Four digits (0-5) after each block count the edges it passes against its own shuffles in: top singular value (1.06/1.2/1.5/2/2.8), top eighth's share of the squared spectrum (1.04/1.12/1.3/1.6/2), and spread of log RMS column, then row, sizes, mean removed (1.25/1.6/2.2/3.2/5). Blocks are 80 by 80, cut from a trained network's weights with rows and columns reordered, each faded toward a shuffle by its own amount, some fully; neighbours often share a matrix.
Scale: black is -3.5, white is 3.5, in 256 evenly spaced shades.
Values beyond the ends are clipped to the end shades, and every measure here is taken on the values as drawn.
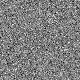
0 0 0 0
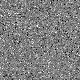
0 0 0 0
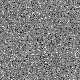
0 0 0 0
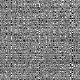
4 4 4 0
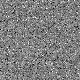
0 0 0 0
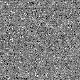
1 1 1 0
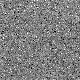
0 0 0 0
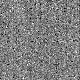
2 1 0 1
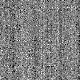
3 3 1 2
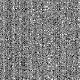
3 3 0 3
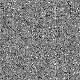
0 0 0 1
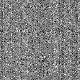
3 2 0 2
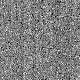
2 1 0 1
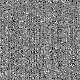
3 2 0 2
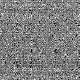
3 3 2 0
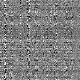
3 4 4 0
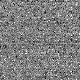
2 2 2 0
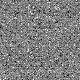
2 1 1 0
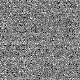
2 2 1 0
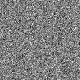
2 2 0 1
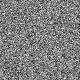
1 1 0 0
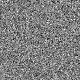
1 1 0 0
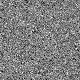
0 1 0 0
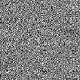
3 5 3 2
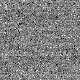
2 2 1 0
